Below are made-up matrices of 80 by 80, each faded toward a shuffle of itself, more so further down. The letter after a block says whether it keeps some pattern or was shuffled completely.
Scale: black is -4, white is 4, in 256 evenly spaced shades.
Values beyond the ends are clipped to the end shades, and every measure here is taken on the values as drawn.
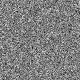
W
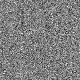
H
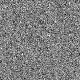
H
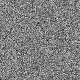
H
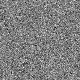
W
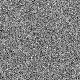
W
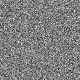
W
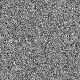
H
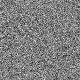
H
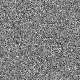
H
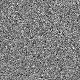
H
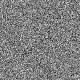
W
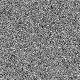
W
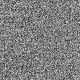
W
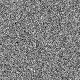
W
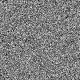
W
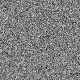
W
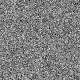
H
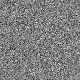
H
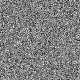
H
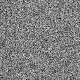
H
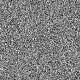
H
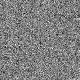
H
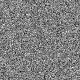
W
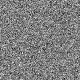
H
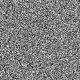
H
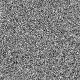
H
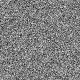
W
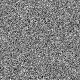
W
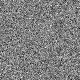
W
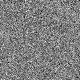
W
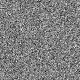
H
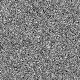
W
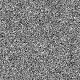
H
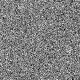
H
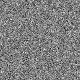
H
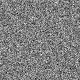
W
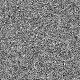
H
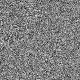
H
